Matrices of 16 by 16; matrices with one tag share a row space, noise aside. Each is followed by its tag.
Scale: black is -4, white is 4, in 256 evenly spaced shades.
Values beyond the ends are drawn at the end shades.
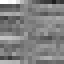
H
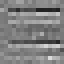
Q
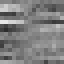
H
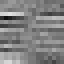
H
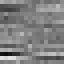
H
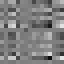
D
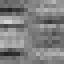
H
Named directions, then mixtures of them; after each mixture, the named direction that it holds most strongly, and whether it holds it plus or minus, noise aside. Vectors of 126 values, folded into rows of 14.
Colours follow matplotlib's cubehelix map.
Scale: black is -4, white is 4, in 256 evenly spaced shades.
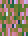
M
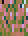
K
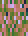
M, minus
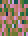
M, minus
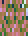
K, plus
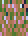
K, minus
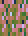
K, plus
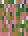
K, minus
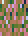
K, minus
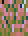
K, plus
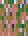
K, minus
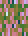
M, plus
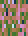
M, minus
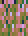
K, plus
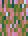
M, plus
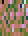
K, plus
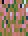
K, plus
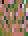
K, plus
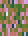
M, plus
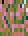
K, plus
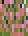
K, plus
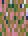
K, plus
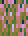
K, plus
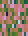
M, minus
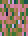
M, minus
